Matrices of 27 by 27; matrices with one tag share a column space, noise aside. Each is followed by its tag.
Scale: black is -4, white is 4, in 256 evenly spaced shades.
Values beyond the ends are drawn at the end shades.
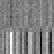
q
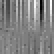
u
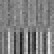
q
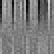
u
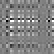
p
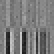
q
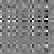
p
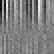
u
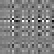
p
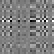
p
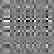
p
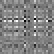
p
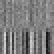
q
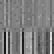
q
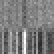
q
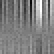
u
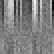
u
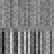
q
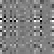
p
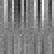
u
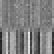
q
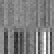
q
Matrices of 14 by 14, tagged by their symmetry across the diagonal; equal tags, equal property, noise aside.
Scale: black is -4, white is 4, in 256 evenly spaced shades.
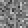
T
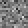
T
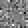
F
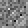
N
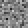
T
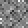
N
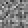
F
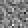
F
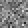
F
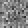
T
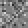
F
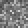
N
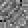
N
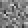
F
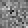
N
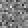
T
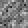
N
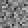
T
